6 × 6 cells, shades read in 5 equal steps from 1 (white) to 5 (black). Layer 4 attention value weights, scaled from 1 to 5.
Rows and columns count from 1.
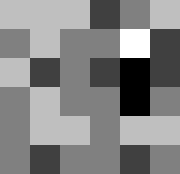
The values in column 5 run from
1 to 5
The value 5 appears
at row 3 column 5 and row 4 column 5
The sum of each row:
15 16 22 19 14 20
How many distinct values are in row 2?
4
